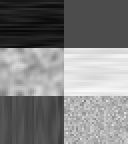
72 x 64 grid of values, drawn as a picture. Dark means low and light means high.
It is made of 3 by 2 panels. Panel 1,1: very low, streaked across, faint in contrast. Panel 1,2: low, flat. Panel 2,1: high, blotchy. Panel 2,2: very high, streaked across, faint in contrast. Panel 3,1: low, streaked downward, faint in contrast. Panel 3,2: high, fine-grained.
